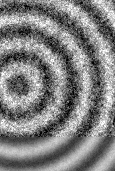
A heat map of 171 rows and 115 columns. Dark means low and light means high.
Average level on the scale: 50%. Rings: centred on the middle left. Ninth with the lowest average: centre. Seam: horizontal, 80% of the way down, the bottom part calmer.
